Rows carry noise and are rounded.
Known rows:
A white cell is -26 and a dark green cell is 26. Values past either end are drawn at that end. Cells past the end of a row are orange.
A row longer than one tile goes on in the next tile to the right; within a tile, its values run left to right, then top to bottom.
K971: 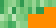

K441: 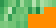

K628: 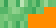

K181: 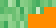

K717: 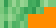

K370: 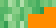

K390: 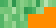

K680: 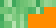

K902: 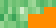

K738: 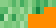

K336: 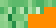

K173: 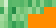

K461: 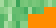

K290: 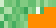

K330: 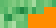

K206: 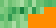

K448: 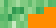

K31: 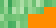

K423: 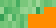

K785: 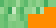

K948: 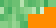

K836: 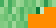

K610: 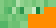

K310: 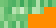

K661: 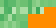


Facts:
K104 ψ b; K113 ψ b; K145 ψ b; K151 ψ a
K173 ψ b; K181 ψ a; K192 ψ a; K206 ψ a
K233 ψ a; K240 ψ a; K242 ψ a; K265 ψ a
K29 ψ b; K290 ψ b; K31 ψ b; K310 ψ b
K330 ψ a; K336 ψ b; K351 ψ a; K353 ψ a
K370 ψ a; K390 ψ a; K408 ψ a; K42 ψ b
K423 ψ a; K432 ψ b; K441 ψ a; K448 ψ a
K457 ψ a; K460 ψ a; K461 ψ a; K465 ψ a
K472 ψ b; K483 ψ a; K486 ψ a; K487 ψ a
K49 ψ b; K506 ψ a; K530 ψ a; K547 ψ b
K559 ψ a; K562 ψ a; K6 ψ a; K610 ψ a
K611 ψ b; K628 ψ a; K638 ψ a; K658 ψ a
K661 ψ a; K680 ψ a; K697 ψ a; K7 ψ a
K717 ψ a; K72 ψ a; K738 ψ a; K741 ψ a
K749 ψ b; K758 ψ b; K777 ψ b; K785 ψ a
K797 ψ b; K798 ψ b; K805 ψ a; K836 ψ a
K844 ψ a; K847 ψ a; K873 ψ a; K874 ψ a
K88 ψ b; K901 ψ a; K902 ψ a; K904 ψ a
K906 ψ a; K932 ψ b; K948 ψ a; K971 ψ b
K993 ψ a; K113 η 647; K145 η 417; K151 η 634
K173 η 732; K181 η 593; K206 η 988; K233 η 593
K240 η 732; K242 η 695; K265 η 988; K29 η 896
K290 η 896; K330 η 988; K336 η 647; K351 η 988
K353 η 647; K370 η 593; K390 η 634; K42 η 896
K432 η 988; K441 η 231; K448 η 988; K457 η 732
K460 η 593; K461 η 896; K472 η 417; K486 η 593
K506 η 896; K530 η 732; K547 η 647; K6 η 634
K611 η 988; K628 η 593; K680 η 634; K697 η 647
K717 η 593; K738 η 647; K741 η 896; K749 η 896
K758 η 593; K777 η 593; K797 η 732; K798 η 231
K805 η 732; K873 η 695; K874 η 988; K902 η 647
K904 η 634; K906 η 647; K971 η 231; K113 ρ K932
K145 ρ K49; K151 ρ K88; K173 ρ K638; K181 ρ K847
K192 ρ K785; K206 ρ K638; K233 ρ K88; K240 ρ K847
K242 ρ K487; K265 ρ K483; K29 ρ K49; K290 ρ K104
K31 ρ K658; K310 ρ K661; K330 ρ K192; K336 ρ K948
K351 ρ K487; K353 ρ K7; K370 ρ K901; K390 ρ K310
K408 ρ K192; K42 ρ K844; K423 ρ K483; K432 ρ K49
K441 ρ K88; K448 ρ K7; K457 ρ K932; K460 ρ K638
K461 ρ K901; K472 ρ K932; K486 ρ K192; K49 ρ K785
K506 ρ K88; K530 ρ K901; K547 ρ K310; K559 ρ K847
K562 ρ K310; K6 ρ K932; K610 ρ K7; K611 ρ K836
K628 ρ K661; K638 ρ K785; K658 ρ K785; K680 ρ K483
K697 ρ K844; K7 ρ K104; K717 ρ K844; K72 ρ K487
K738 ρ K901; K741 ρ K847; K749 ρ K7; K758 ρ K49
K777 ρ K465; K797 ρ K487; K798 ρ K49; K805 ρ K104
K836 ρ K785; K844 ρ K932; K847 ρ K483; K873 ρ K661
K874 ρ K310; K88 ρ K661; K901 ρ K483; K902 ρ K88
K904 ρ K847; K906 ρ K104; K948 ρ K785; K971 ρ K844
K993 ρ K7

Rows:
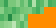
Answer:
K874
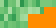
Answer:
K353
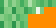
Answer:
K145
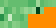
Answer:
K901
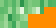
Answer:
K547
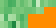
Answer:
K932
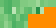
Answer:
K562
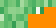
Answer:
K777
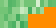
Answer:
K88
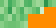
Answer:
K638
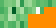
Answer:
K472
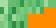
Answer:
K797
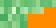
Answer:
K465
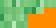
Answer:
K6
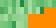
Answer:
K113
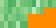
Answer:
K104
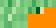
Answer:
K844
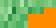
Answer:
K242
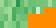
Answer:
K741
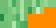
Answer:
K151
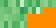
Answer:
K460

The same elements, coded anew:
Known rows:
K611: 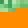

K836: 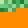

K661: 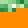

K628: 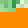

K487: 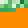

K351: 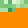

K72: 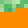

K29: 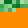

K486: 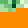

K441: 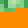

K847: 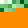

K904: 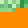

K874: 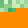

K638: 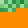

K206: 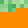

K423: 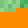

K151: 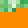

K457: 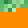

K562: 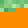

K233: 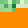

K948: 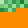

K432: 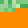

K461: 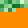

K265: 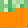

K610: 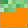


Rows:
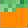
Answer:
K31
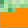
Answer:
K448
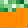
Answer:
K310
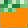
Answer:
K506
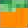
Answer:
K173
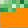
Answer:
K465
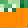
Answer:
K145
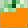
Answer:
K181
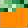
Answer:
K49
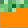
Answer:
K738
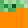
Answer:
K873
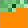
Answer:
K697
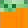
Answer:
K902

